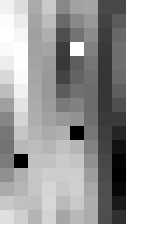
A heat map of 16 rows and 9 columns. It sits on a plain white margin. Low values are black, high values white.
Three lone cells stand out: one far higher and two far lower than their neighbours. The ninth with the highest average is the top left. The top middle is the roughest part. The bottom middle is the calmest part.
